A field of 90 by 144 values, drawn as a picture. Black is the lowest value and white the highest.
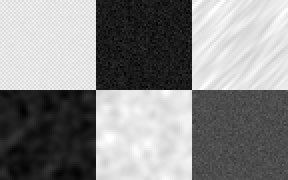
The table splits into 2 rows of 3 panels. Panel 1,1: very high, checkered, faint in contrast. Panel 1,2: very low, fine-grained, faint in contrast. Panel 1,3: very high, slanting up to the right, faint in contrast. Panel 2,1: very low, blotchy, faint in contrast. Panel 2,2: very high, blotchy, faint in contrast. Panel 2,3: low, fine-grained, faint in contrast.
